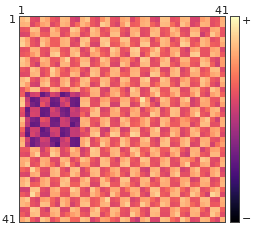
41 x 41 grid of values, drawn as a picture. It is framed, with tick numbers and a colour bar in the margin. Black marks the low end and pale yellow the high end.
In the middle left lies a patch that is lower than the rest. Overall the values sit about 70% of the way up the scale. The middle left is the ninth with the lowest average.
